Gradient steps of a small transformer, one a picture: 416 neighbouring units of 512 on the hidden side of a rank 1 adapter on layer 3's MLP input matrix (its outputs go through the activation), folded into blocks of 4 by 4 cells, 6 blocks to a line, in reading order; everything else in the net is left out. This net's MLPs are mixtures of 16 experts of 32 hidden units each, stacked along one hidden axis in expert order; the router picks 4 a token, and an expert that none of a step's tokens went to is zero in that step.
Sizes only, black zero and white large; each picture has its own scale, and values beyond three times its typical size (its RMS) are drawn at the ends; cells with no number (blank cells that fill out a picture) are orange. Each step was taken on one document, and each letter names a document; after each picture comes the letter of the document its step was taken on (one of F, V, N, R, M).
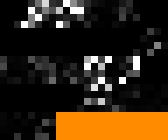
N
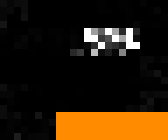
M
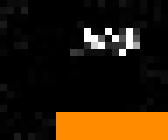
M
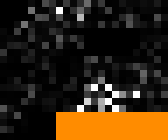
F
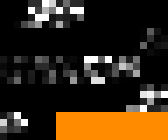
F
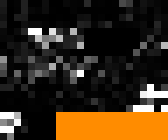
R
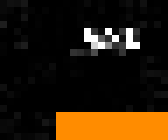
M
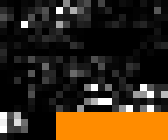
F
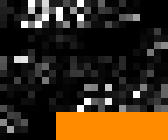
F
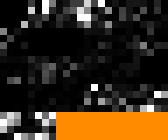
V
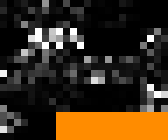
R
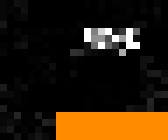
M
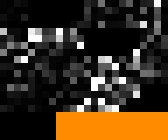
R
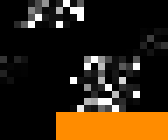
N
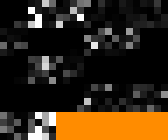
V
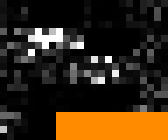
R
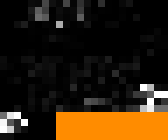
F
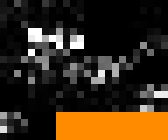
R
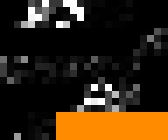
N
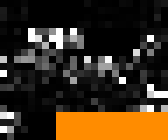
R
